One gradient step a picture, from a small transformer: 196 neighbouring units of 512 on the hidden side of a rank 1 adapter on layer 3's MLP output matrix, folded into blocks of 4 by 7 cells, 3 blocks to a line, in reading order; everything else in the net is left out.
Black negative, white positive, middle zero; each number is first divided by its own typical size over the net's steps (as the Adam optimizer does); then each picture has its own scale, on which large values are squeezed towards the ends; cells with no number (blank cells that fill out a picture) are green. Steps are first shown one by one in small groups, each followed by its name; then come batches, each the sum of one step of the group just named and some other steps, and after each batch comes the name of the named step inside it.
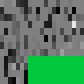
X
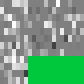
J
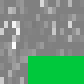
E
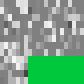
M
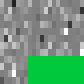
J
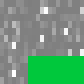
E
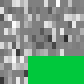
J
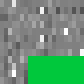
X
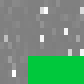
J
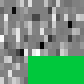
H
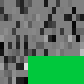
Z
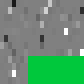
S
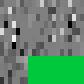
Z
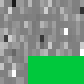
S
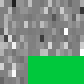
S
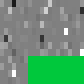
S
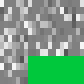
Z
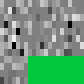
H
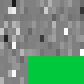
S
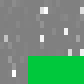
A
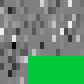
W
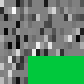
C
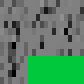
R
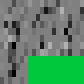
R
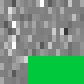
C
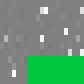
A
